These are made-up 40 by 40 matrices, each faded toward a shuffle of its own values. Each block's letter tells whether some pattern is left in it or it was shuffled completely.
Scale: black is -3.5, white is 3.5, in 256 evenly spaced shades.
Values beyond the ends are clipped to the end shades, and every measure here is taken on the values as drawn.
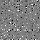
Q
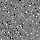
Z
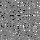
Q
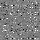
Q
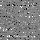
Q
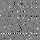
Q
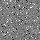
Z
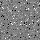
Z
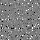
Q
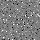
Z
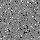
Z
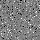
Z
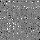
Q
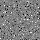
Z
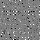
Q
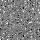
Z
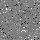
Z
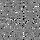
Q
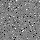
Z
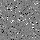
Z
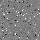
Z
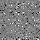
Q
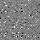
Q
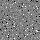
Z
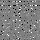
Q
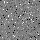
Z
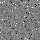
Z
